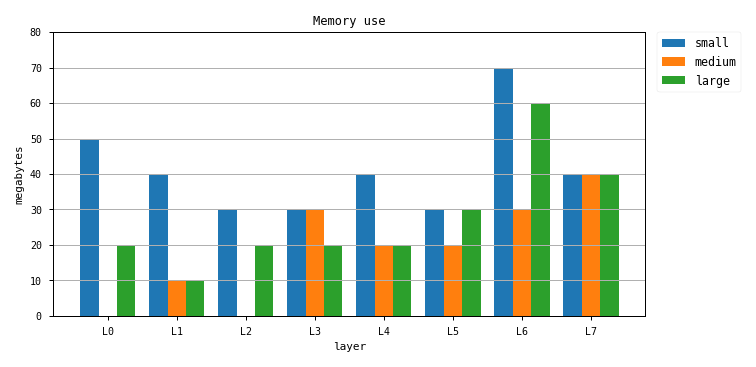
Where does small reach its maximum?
L6
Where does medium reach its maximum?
L7
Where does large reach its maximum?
L6
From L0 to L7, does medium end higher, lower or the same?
higher
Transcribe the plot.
Title: Memory use
x-axis: layer, ticks L0 L1 L2 L3 L4 L5 L6 L7
y-axis: megabytes, ticks 0 10 20 30 40 50 60 70 80
Legend: small, medium, large
Values:
small: 50 40 30 30 40 30 70 40
medium: 0 10 0 30 20 20 30 40
large: 20 10 20 20 20 30 60 40
